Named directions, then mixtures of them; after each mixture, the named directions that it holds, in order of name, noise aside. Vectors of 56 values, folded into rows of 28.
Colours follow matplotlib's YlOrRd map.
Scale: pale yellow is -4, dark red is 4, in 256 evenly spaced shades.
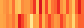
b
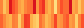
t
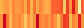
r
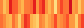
t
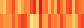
b, t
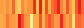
b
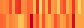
b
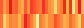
r, t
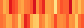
t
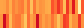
r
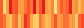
t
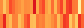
r, t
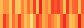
b, r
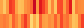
b, t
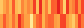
b, r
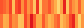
b, r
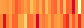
b, r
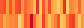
b, r
